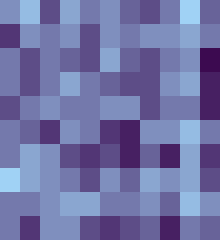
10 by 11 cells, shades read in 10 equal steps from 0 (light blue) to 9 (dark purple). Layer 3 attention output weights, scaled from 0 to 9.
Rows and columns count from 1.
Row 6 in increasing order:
1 3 3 3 4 4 4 5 7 7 8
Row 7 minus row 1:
1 1 -3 4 3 3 3 -1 4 2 2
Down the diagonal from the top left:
3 3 4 2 4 7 8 2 5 4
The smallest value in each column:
0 1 3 2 2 2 3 2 3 0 3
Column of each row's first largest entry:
3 1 11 11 11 7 7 5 9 9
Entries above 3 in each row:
6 5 9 8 8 7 8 4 5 9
